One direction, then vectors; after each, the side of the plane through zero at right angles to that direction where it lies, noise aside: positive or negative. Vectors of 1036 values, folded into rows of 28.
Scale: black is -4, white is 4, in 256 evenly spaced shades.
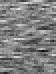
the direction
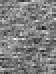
positive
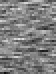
positive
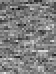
negative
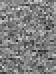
positive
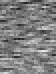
negative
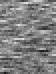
positive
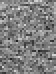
positive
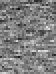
negative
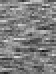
positive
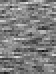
positive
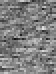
negative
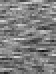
positive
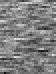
positive
